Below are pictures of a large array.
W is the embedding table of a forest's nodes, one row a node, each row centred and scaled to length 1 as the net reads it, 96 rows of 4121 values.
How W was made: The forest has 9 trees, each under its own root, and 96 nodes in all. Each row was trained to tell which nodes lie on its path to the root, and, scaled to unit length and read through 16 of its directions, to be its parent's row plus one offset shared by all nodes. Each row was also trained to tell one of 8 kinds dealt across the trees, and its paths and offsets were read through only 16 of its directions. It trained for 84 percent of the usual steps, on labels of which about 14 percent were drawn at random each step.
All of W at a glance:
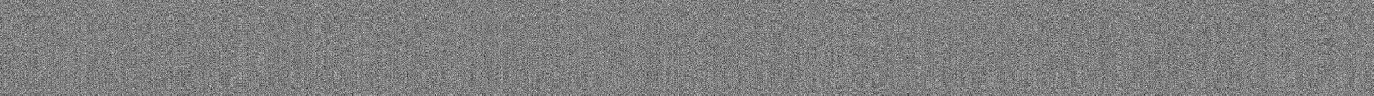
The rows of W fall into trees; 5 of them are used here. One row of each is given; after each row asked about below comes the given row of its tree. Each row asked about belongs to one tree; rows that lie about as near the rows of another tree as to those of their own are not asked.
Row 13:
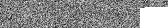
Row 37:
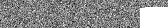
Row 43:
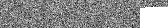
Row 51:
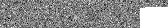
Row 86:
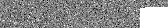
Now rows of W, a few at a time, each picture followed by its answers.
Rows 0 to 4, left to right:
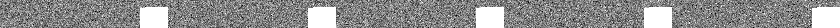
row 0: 51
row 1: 43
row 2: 51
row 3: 37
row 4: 86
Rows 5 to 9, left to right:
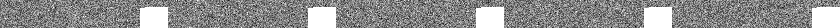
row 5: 86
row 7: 43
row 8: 13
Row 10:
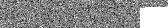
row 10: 51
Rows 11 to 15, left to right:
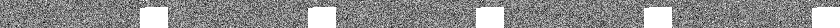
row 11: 86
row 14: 43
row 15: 43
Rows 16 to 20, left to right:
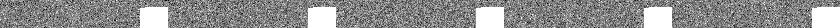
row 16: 86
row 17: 37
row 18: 37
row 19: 37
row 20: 51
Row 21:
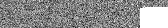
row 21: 51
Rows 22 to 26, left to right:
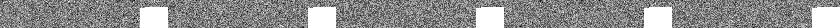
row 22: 37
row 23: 43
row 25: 86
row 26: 51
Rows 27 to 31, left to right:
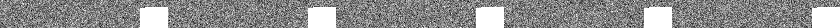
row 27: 86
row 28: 37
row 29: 51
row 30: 86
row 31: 43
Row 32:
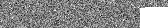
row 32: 37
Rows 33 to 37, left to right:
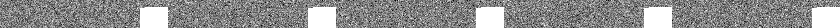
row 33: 13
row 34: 43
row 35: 37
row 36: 13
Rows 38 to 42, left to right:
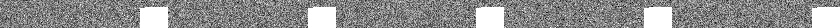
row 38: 13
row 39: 43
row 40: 43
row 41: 37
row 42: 43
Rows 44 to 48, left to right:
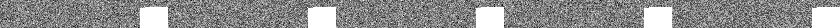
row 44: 51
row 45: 43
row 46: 37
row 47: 86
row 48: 13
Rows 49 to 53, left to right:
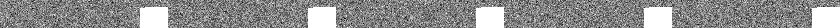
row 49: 37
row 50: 51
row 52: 37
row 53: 13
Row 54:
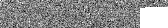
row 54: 43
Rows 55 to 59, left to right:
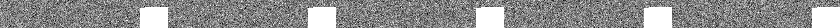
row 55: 37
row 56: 37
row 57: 13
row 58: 37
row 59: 51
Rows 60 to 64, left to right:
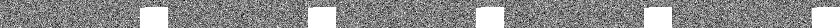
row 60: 37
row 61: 13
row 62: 37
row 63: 13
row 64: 51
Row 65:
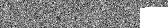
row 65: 86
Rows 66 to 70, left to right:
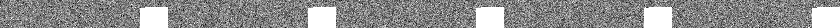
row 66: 37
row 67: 51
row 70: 43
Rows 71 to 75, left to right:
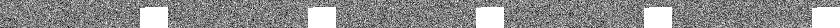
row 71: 13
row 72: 51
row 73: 51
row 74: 43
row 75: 13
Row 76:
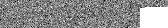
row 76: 13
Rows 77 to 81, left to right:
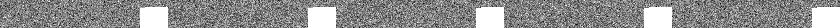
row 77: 51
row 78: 51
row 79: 86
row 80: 43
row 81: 37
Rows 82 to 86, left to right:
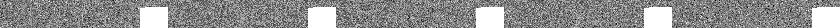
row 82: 51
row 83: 86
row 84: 51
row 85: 86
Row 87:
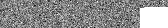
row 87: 37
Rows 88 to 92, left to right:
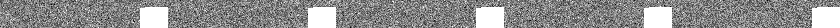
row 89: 13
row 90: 43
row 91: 37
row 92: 86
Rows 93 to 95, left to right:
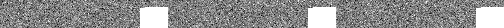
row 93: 37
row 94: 13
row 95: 13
